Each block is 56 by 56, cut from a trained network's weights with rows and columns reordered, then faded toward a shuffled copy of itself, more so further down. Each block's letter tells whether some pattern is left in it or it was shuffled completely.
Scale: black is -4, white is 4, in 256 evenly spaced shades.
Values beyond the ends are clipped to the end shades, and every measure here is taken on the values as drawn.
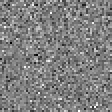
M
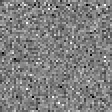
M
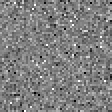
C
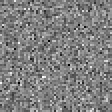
M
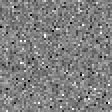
C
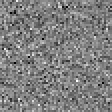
M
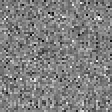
M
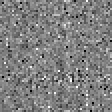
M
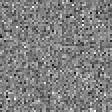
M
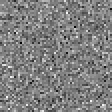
C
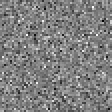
M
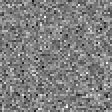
M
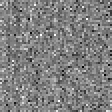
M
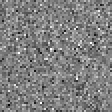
M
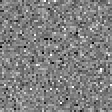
C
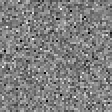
C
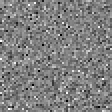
C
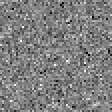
M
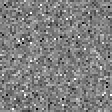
C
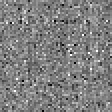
M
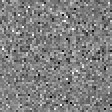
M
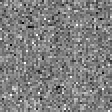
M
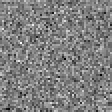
M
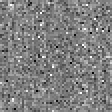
M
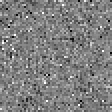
C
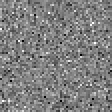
C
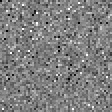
C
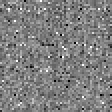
M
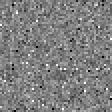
C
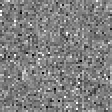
M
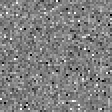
C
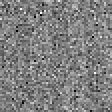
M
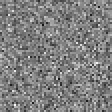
M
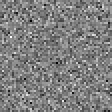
M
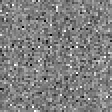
M
